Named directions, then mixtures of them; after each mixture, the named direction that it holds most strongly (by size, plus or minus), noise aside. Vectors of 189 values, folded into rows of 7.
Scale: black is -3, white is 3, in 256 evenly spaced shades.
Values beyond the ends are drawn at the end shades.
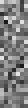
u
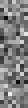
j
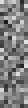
u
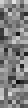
j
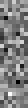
j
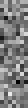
j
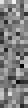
u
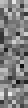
j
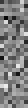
u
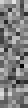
u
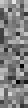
j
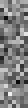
j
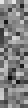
u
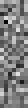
u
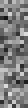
j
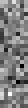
j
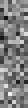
j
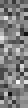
j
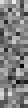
u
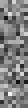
j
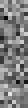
j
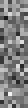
j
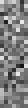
u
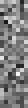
u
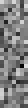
u
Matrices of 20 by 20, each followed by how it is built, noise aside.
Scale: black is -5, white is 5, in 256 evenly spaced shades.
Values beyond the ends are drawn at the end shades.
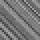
Toeplitz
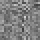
low rank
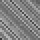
Toeplitz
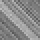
Toeplitz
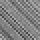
Toeplitz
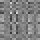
low rank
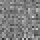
low rank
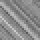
Toeplitz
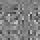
low rank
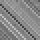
Toeplitz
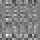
low rank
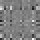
low rank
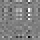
low rank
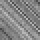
Toeplitz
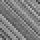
Toeplitz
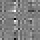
low rank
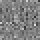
low rank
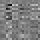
low rank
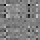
low rank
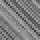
Toeplitz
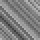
Toeplitz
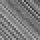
Toeplitz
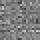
low rank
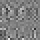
low rank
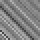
Toeplitz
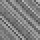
Toeplitz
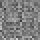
low rank
